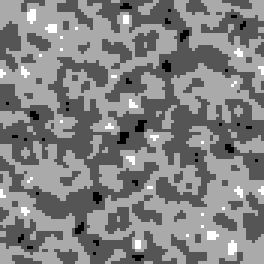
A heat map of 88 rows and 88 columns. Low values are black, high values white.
It looks the same turned upside down. The field is mottled with small blotches. No seam splits the table. There are no regular stripes. No row or column stands out. There is no overall slope.
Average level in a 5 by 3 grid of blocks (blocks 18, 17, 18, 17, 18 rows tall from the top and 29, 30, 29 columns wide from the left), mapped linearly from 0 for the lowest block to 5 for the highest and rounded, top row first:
5 2 2 | 4 2 3 | 0 1 0 | 3 2 4 | 2 2 5
